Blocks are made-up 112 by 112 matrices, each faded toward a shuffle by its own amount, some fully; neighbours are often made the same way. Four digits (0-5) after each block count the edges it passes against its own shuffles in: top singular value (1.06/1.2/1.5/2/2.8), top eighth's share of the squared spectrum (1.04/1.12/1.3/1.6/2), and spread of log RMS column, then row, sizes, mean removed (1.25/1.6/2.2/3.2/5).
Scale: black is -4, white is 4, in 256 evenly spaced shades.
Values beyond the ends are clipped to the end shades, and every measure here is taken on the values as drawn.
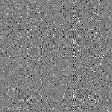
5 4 3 2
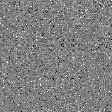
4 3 1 1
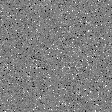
1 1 0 0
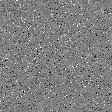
0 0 0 0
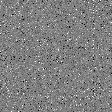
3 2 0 1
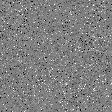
2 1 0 0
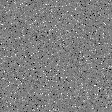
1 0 0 0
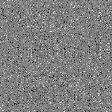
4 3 2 1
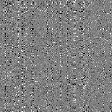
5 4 3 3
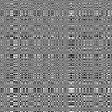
5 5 4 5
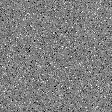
0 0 0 0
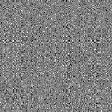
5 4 3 2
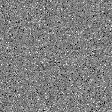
3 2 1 0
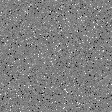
0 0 0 0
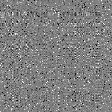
4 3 2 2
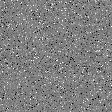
2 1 0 0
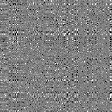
5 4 3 3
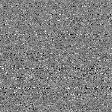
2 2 0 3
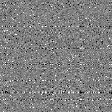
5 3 2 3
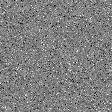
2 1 0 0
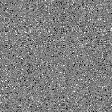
4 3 1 2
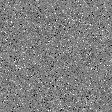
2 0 0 0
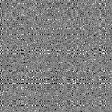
5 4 3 3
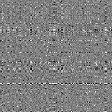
5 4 3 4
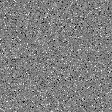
3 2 0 1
